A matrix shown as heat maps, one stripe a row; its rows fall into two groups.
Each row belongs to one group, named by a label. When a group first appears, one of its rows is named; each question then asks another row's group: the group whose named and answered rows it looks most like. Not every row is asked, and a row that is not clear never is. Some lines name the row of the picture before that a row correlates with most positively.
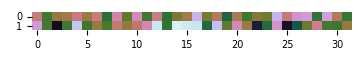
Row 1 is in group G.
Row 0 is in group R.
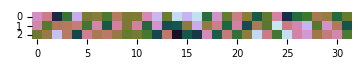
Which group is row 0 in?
G
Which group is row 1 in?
R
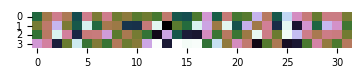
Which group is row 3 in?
G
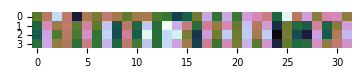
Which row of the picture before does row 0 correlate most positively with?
0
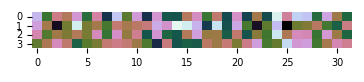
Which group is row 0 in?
R
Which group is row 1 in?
G
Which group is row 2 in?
R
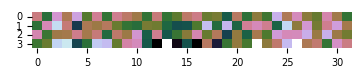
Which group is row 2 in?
R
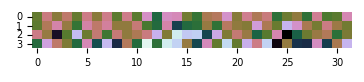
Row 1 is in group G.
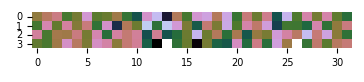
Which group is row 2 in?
R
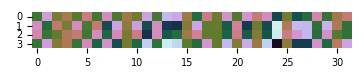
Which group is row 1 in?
R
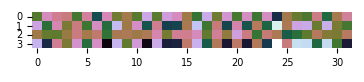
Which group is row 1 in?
R
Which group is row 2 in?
G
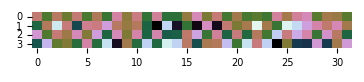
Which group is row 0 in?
R
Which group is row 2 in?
R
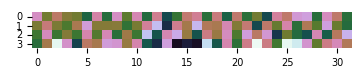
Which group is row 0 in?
R
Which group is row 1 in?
G
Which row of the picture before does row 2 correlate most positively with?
3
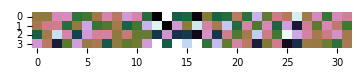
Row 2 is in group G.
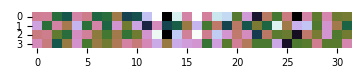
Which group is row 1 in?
R
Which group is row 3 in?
G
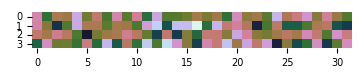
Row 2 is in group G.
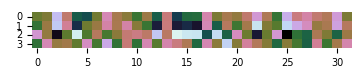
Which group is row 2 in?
G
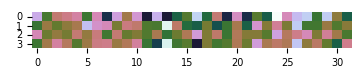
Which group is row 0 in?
R
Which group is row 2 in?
R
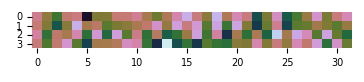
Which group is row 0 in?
G
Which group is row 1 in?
G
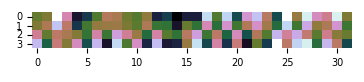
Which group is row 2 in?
R
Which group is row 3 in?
R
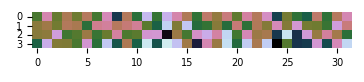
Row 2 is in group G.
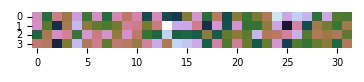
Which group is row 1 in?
G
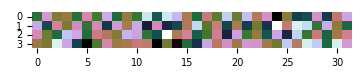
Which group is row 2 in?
G
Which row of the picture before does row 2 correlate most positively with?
1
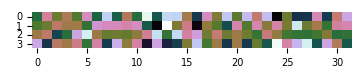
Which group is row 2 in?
G
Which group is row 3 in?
R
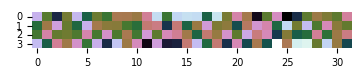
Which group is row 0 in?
G
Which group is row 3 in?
R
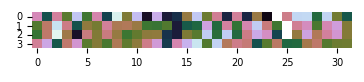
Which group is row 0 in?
R
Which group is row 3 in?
G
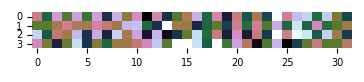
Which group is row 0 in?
R
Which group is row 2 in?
R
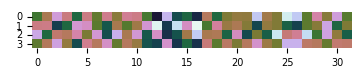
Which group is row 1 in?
G
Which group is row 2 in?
R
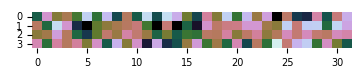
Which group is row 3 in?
R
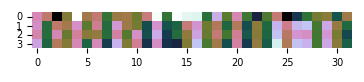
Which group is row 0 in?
G
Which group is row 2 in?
R
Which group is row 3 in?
R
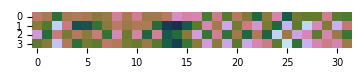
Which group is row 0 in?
G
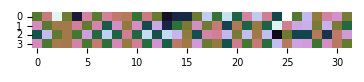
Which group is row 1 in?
R
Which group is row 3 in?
R
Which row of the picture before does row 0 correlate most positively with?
3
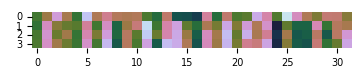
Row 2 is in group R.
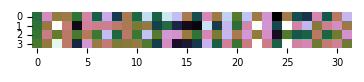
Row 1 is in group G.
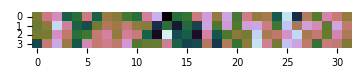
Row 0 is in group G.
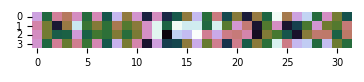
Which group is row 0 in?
R
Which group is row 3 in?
R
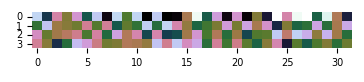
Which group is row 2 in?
R
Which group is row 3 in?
G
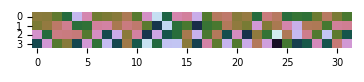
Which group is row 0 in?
G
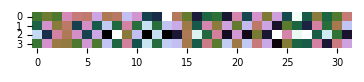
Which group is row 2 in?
R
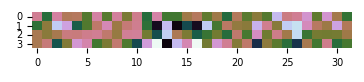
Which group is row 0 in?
R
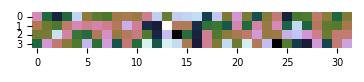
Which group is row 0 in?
G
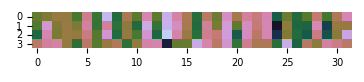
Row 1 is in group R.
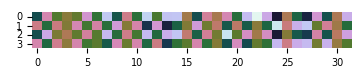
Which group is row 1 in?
R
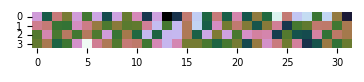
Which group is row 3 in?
G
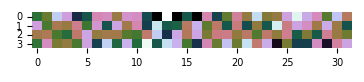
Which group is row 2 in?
G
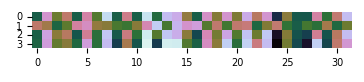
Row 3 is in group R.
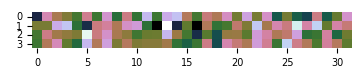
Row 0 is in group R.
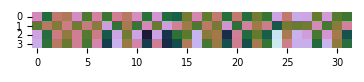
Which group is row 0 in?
R
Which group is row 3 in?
R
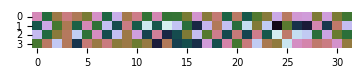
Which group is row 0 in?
R
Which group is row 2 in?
R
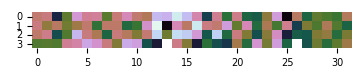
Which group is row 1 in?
G
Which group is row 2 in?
G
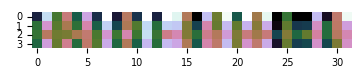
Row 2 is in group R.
